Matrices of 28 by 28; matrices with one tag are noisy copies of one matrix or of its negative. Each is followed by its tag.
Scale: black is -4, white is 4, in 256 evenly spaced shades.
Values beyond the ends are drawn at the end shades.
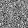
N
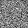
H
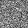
H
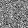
N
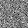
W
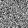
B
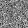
N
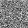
H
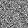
W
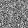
N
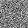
H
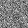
W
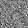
W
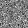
N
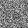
W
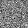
H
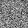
H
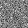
W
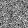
N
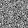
N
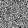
B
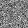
N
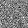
W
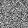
H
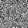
B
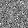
N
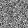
N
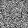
H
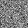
W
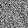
W
